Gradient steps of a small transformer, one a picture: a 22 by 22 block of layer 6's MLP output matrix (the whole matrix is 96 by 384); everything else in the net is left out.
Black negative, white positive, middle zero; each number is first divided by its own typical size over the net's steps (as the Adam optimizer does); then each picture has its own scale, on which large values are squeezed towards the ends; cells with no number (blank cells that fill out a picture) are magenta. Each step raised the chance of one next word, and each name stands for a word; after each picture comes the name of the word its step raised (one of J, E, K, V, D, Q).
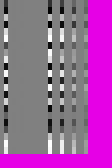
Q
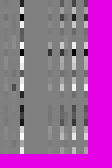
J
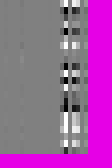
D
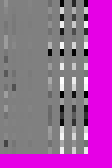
J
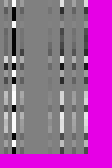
D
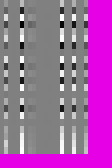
Q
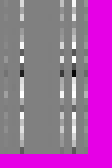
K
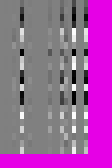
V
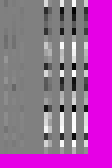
D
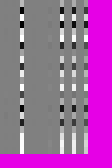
Q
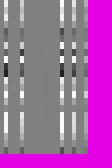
K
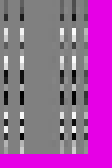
V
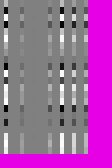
Q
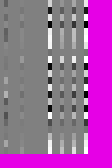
Q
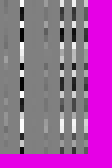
D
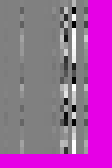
Q
